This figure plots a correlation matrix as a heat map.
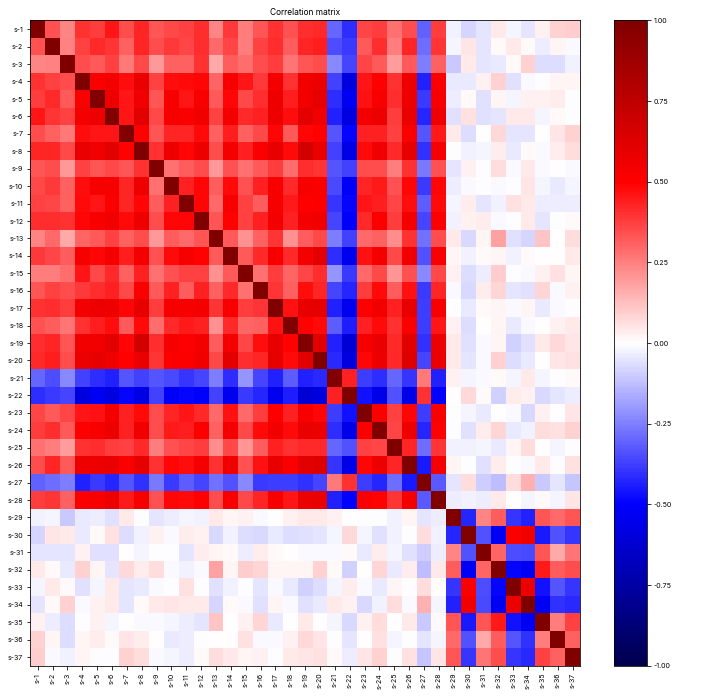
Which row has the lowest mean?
s-22
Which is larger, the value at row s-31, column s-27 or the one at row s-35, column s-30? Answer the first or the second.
the first
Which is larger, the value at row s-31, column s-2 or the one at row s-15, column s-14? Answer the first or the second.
the second
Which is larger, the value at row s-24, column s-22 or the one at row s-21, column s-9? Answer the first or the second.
the second
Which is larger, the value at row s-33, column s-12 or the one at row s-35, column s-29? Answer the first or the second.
the second
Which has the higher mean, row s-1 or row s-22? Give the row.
s-1
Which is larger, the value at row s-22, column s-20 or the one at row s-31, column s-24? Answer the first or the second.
the second
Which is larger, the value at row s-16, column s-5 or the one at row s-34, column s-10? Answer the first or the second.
the first
